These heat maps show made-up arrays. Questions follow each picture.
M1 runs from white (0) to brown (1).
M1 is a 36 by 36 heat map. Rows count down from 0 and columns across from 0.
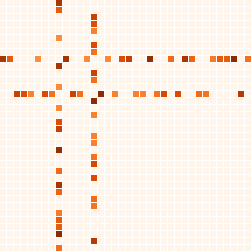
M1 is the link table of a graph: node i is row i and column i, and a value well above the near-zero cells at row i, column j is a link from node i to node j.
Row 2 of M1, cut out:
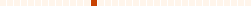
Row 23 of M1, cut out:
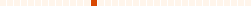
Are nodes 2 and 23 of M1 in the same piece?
yes
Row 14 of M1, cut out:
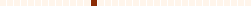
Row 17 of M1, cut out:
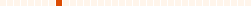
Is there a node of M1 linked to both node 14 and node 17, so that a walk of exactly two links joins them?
no
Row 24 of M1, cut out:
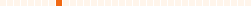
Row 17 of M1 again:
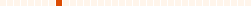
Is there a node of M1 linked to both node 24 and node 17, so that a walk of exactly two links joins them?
yes
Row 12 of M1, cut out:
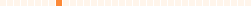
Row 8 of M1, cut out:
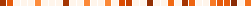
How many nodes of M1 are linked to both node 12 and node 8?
0
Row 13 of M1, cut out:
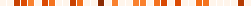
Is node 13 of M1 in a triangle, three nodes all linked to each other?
no
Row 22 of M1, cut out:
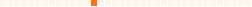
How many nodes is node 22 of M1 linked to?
1
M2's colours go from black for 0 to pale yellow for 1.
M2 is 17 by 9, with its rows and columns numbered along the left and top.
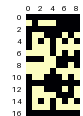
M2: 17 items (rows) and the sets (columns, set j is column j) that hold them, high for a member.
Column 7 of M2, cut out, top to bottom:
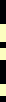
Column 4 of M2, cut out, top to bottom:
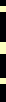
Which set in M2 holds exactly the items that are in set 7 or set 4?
3
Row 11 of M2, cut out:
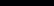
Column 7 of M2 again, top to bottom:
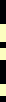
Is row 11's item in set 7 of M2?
no
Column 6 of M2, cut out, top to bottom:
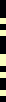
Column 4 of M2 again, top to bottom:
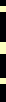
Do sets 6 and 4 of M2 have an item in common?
no
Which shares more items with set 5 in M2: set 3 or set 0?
set 3
